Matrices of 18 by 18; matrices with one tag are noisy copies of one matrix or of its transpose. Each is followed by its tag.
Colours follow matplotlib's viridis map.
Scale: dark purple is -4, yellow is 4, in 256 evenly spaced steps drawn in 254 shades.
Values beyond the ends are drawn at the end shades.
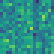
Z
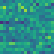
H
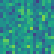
Z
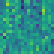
H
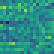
H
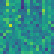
H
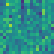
H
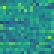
H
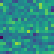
Z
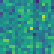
Z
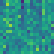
H
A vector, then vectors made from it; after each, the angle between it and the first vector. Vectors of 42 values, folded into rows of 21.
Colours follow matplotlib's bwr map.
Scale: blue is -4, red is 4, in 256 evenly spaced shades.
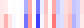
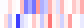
orthogonal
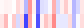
nearly parallel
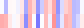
nearly parallel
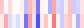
nearly parallel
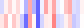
nearly parallel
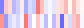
partly opposed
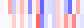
partly opposed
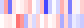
orthogonal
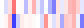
orthogonal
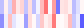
partly aligned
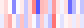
partly aligned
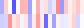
partly opposed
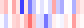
orthogonal
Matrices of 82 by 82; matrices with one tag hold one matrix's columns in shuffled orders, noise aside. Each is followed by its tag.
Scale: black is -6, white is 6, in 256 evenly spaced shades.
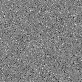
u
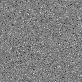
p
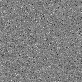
p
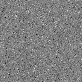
u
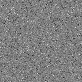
p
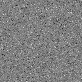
p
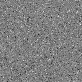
u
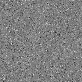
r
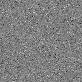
p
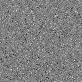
u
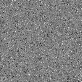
r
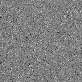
u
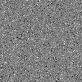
r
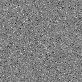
p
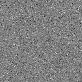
p
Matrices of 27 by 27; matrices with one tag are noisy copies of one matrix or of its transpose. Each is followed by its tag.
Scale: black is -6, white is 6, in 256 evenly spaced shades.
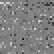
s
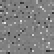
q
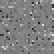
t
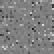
t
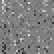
s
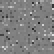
t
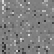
s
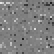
s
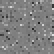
t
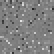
q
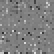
t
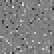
q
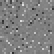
q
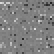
s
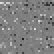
s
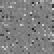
t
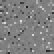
q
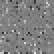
t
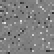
q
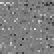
s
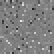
q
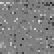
s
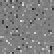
q
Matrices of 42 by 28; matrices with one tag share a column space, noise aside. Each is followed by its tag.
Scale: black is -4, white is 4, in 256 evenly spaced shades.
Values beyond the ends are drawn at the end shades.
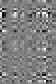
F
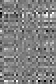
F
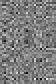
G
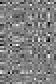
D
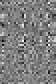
D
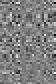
D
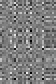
G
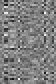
G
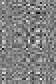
G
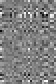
F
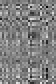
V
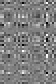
D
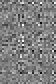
D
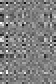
D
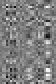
V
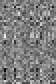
V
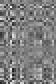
V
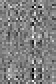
V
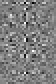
D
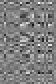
D
